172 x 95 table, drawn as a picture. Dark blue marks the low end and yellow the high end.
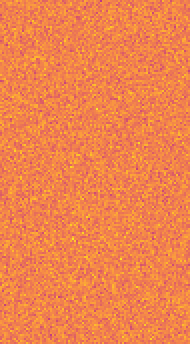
The grain is fine, like static. Neither half mirrors the other. No overall slope runs across the table. The values follow a bell shape. On average the colour sits 70% of the way up the scale. There are no regular stripes.
